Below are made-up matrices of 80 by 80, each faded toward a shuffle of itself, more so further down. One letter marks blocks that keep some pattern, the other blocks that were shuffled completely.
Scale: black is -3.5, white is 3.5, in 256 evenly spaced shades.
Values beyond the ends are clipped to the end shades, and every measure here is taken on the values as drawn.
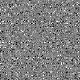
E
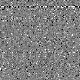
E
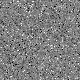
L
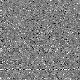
E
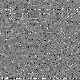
E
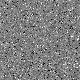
L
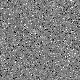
L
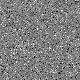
L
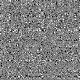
E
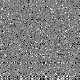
E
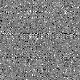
E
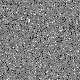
L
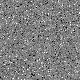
L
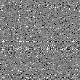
E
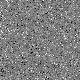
L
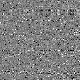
E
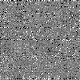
E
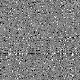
E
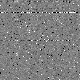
E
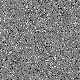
L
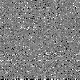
E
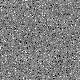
L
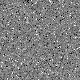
L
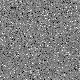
L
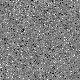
L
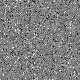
L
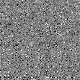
E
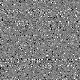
E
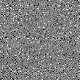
E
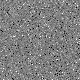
L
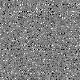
E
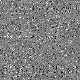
E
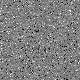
L
